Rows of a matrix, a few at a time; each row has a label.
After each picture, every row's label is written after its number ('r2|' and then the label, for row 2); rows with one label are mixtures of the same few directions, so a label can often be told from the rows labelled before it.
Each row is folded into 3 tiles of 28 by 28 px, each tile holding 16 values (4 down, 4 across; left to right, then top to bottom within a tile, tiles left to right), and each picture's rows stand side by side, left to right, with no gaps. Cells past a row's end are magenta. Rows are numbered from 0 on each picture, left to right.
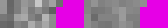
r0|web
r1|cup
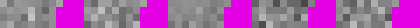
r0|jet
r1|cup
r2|cup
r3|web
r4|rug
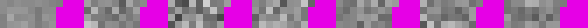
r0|cup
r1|web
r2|rug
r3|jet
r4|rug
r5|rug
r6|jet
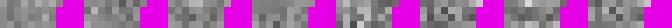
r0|web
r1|web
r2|jet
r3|cup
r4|cup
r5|cup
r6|jet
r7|cup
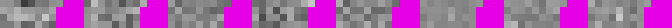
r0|jet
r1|web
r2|web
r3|cup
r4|web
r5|jet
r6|web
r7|jet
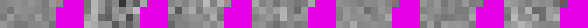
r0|rug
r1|web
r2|web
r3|jet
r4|cup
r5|rug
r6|cup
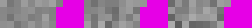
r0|web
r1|cup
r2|rug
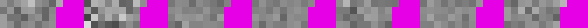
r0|jet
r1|rug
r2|web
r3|jet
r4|cup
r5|web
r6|cup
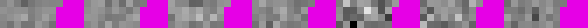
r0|jet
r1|rug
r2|jet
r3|cup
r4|cup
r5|rug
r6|jet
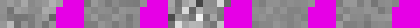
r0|web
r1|web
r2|jet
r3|cup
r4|rug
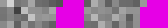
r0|cup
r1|web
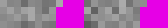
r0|jet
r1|web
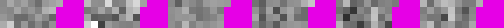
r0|web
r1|web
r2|cup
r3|cup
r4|cup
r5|jet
